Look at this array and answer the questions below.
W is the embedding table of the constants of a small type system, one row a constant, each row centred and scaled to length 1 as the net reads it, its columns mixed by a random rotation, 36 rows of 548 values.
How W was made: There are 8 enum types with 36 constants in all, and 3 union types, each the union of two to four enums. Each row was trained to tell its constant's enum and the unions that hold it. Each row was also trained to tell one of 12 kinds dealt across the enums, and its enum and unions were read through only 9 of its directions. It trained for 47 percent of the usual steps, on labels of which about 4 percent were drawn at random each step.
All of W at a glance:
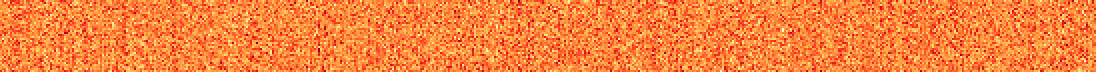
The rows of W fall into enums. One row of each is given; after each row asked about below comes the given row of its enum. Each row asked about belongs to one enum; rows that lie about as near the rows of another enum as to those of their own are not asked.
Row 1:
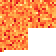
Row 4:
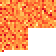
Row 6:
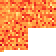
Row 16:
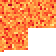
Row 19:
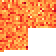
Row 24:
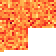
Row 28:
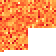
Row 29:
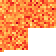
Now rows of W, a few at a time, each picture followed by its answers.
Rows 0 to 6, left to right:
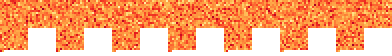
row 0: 1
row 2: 6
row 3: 19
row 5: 16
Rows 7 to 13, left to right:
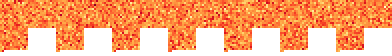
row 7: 4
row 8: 16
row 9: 4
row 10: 19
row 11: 29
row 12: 24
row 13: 24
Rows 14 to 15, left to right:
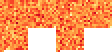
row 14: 28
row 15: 4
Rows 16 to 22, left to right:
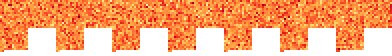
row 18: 24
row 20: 29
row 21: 4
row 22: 19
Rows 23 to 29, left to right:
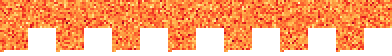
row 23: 6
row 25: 24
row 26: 19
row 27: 24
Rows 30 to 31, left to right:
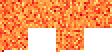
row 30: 4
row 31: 29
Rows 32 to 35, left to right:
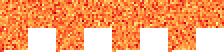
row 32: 19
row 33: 6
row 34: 6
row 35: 1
